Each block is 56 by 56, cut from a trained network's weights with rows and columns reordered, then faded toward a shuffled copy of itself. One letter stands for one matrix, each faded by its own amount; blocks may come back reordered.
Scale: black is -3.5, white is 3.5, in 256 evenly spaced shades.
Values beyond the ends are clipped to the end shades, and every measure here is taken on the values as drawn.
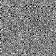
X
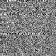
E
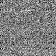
E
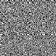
X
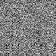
E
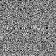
E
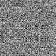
E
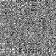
X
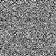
E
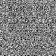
E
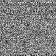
E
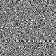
X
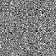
X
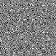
X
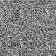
E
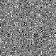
X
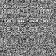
E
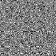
X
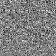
X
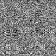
E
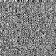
E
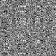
X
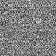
E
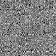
X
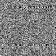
E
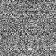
E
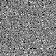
X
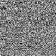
E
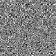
X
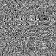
E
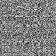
E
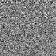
E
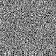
E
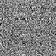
E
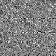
X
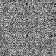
E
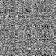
E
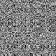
E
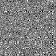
X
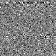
X
